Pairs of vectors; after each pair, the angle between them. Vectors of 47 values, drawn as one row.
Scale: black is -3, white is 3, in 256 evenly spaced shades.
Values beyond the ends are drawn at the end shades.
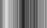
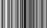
partly aligned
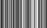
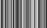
nearly parallel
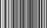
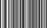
nearly parallel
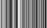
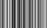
partly opposed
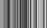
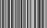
orthogonal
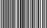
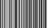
nearly opposite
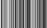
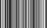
partly opposed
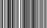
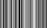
nearly opposite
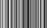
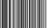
partly opposed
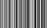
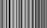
partly aligned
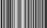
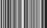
partly aligned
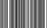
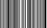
partly opposed
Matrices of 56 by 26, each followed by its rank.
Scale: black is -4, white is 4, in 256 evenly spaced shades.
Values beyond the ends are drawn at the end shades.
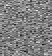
full rank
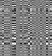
two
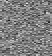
full rank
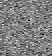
full rank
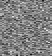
full rank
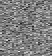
full rank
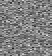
full rank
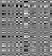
two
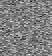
full rank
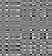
two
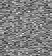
full rank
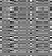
two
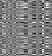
two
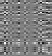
two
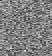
full rank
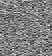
full rank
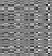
two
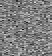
full rank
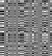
two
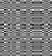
two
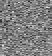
full rank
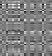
two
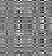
two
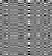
two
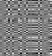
two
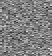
full rank
